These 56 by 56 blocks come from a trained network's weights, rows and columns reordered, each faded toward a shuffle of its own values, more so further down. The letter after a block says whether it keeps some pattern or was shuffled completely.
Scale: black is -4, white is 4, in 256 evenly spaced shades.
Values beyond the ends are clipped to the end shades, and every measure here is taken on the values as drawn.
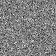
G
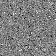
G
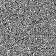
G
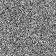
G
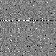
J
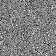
G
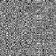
J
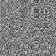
J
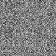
J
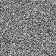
G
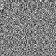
J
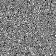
G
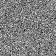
G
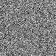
G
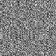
J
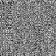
J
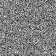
G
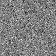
G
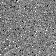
G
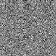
J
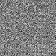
J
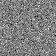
G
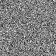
G
